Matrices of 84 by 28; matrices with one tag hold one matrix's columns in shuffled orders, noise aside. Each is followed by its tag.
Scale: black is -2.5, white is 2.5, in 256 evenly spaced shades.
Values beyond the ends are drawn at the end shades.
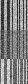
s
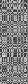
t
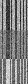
s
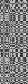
t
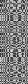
t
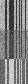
s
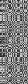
t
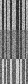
s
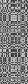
t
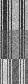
s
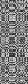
t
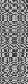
t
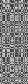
t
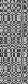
t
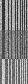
s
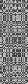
t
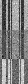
s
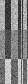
s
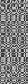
t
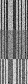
s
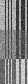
s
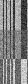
s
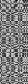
t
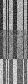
s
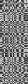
t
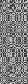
t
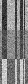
s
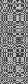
t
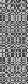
t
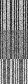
s
